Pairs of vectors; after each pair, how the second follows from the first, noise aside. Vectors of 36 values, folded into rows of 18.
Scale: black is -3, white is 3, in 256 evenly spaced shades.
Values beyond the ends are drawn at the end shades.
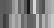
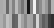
sign-scrambled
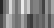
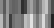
reversed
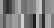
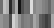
reversed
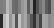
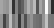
reversed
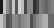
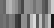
reversed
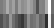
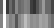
reversed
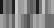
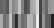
reversed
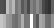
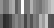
reversed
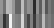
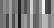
reversed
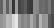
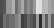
reversed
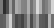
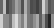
reversed
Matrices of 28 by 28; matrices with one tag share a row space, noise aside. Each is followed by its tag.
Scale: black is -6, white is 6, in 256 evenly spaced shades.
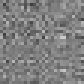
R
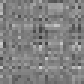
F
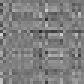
F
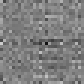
F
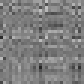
F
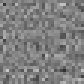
R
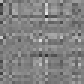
F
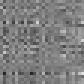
R
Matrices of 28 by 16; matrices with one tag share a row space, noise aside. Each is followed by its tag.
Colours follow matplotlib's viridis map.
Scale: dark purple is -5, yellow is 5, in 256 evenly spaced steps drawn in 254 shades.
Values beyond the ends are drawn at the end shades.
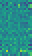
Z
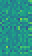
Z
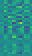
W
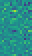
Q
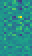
W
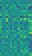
Z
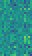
Q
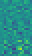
W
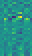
W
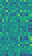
Z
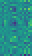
Q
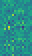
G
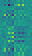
G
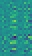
Q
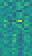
W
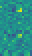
W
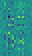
G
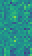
Q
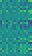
Z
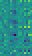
Q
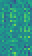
Q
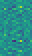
W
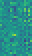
Q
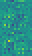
G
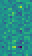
W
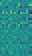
Z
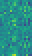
Q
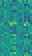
Q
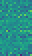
Z
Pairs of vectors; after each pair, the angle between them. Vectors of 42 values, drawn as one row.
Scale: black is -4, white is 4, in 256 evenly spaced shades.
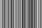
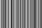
partly aligned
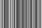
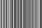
orthogonal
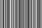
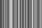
partly aligned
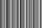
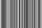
partly opposed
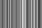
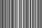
partly aligned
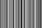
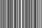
nearly opposite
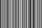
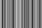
orthogonal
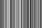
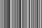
nearly opposite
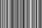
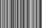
nearly parallel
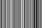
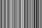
nearly parallel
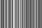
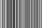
partly opposed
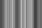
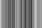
nearly opposite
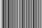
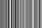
orthogonal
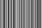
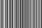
nearly opposite
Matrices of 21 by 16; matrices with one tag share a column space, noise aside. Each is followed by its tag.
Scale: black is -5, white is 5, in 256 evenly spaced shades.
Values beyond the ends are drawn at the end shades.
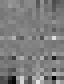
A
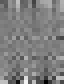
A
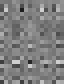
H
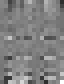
A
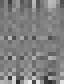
A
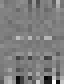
A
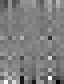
A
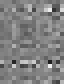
H
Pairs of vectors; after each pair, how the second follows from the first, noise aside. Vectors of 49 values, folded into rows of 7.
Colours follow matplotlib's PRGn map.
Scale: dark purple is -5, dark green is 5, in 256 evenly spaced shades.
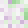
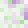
negated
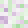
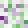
scaled up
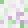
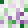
scaled up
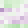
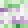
scaled up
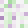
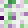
scaled up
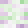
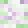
negated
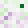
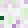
wrapped around
